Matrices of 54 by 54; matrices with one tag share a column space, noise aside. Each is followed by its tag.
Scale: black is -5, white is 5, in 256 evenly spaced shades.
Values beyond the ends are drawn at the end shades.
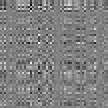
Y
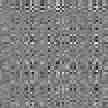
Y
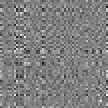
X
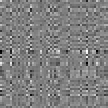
X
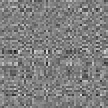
X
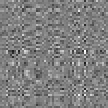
X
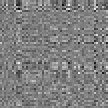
Y
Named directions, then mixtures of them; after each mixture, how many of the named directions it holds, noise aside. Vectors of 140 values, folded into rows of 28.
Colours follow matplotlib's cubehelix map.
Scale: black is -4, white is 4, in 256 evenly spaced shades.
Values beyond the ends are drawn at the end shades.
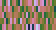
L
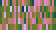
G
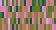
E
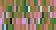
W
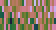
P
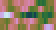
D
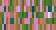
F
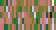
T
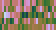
three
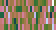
two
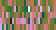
one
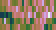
three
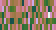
three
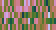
three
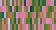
one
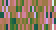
three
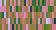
one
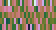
two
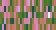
one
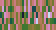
two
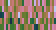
one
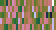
one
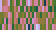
three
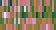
three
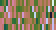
one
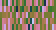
two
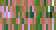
two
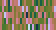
two
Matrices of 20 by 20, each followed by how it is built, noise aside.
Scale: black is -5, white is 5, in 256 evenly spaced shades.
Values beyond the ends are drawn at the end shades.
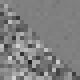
lower triangular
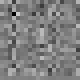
low rank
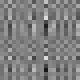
low rank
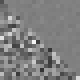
lower triangular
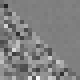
lower triangular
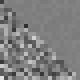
lower triangular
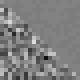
lower triangular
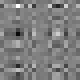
low rank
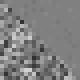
lower triangular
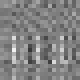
low rank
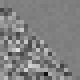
lower triangular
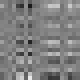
low rank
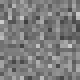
low rank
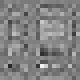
low rank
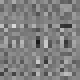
low rank
